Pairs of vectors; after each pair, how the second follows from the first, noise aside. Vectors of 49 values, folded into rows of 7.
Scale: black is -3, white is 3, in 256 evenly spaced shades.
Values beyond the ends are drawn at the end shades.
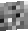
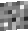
wrapped around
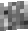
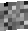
sign-scrambled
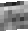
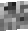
sign-scrambled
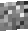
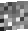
reversed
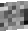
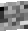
reversed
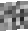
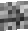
sign-scrambled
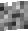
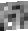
wrapped around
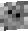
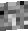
wrapped around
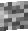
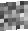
reversed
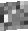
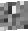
wrapped around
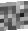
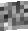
reversed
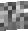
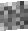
wrapped around
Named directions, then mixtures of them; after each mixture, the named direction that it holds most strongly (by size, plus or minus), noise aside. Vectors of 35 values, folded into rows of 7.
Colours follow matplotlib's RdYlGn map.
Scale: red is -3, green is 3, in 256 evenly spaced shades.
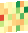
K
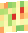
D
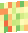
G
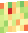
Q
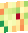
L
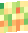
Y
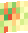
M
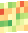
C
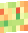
C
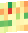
C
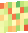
D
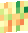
K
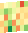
G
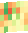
M
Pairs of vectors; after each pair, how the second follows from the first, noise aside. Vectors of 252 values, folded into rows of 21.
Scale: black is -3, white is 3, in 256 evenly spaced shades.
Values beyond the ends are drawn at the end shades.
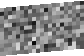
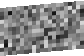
shuffled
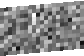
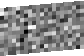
shuffled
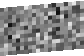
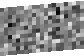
copied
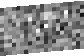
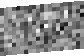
copied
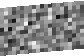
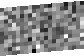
shuffled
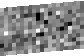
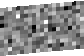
shuffled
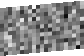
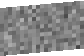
shrunk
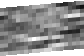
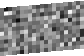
shuffled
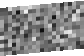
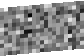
shuffled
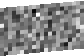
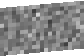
shrunk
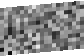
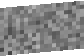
shrunk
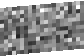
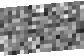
shuffled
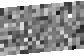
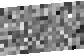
copied
